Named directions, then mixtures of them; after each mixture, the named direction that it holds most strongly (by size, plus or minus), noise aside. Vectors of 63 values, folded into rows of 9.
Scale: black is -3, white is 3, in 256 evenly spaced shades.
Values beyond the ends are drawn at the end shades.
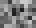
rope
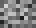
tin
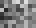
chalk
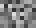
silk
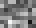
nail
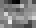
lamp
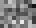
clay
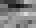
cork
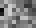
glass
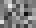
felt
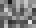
nail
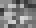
glass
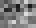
chalk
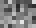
clay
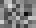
felt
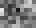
glass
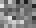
clay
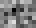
rope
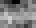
lamp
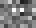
rope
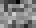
lamp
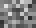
tin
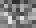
lamp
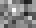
rope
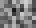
rope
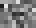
silk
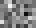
felt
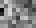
glass
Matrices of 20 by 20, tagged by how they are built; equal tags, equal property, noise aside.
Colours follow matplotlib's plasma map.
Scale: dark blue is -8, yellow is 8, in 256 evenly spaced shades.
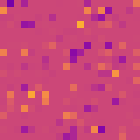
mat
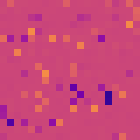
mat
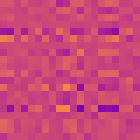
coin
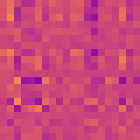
coin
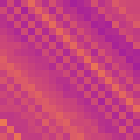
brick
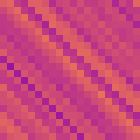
brick
